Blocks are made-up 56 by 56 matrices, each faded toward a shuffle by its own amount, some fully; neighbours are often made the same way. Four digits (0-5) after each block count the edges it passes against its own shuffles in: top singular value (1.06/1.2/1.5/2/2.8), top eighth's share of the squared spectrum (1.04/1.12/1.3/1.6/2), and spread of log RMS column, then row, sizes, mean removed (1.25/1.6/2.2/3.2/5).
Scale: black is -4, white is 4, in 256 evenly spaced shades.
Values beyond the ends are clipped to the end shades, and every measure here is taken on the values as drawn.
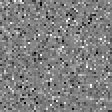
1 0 0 0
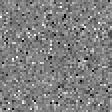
2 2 0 0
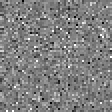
3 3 1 1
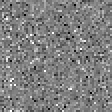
3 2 1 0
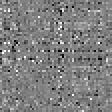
4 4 2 2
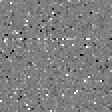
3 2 0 0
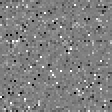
2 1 0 0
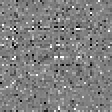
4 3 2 2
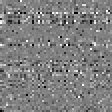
4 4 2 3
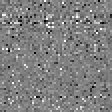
3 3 1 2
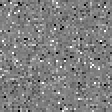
2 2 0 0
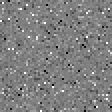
0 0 0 0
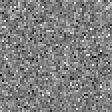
0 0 0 0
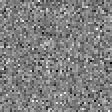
2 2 0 1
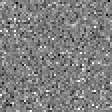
2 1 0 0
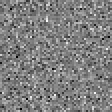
0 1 0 1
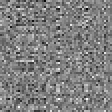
4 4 3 2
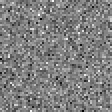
0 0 0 0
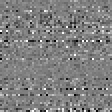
2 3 2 4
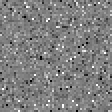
0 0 0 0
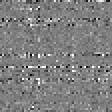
2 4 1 3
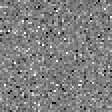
0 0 0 0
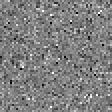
2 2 0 1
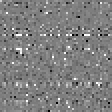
4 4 2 2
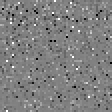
1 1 0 0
